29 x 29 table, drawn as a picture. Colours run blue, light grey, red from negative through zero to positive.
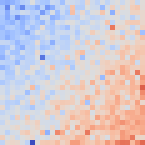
Mirror symmetry: none. Stripes: none. Histogram: bell-shaped. Grain: fine. Ninth with the lowest average: top left. Ninth with the highest average: bottom right. Slope: up to the bottom right.
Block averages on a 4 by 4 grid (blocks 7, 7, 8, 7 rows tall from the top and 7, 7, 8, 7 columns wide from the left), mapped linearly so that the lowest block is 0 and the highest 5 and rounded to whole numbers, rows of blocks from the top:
0 1 2 3 | 1 1 2 3 | 2 2 3 4 | 2 3 4 5
